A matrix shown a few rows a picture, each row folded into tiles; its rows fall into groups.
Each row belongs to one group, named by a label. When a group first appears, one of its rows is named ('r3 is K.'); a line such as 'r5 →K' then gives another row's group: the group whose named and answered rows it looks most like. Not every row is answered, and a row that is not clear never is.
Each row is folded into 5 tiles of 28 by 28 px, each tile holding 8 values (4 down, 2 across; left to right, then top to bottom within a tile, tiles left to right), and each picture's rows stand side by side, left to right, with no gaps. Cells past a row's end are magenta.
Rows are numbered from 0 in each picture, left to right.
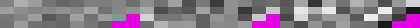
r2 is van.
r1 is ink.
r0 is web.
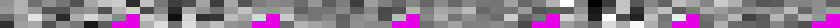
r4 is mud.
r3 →van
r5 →web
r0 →web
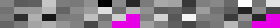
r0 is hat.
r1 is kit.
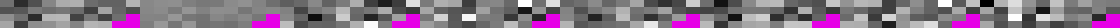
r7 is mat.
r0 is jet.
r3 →kit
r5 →jet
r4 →jet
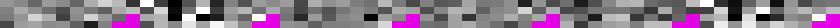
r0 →web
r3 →hat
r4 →jet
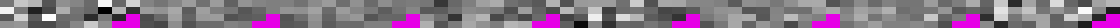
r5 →web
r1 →mat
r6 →van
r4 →mat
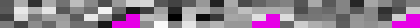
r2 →ink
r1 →mud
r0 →van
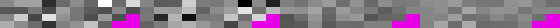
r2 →mat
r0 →kit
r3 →web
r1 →hat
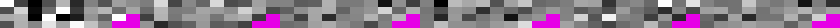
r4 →kit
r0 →mud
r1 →van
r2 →hat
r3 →ink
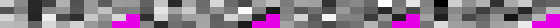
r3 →ink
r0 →mud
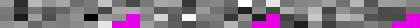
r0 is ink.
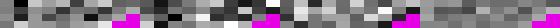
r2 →van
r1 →jet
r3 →ink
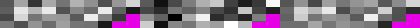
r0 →van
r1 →jet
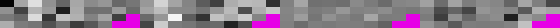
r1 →web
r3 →ink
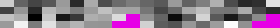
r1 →jet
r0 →mud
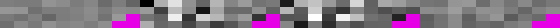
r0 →hat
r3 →mat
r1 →mat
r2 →mat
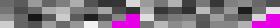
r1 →ink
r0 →jet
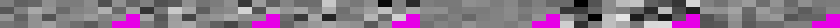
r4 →jet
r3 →hat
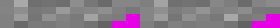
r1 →van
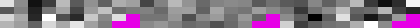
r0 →mud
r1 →mat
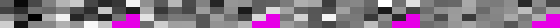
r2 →kit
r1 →ink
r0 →jet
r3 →hat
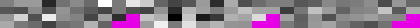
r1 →mud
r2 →hat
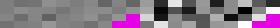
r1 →ink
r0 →hat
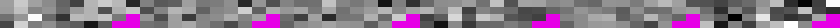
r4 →web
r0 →web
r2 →hat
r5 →jet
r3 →mat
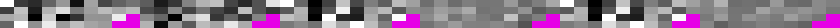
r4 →mud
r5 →van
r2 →mud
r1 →jet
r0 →mud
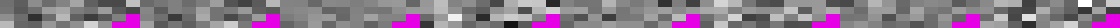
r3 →web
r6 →mat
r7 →kit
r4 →hat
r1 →jet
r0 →jet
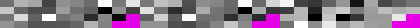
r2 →mud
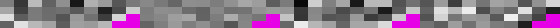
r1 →web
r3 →van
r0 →ink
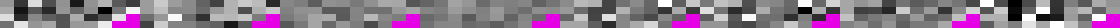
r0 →ink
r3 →mat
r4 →kit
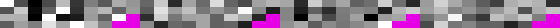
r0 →mud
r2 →ink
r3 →web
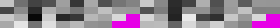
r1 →mud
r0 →mud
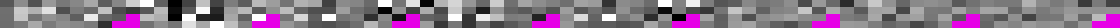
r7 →hat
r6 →mat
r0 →van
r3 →mat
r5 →hat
